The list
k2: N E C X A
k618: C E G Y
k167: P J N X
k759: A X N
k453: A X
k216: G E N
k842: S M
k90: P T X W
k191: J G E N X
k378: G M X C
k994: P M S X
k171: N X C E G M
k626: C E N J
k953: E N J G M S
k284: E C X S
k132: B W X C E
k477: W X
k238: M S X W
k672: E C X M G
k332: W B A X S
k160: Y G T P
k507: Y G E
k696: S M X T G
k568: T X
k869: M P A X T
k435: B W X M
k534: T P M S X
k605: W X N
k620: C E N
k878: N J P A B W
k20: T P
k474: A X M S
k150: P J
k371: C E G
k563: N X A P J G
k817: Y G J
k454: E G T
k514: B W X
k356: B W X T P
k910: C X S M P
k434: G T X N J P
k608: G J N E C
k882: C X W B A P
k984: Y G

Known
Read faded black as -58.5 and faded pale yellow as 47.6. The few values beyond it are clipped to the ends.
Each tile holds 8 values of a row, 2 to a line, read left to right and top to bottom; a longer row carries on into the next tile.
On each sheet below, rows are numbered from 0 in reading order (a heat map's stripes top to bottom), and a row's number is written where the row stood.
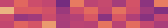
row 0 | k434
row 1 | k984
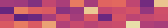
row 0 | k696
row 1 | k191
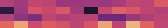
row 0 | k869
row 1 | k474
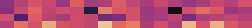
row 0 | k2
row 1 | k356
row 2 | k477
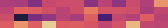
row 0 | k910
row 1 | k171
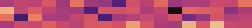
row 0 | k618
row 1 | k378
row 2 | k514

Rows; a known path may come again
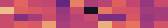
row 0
k434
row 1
k356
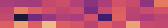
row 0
k910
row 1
k2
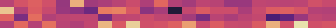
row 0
k507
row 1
k605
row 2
k869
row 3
k994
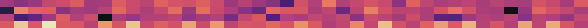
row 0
k238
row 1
k284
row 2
k20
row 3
k378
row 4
k759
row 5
k534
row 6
k453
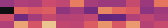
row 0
k514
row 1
k696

